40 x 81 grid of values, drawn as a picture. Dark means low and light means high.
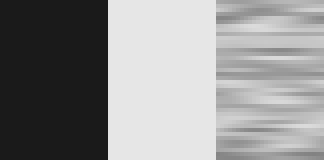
It is made of 1 by 3 panels. Panel 1,1: very low, flat. Panel 1,2: very high, flat. Panel 1,3: high, streaked across.
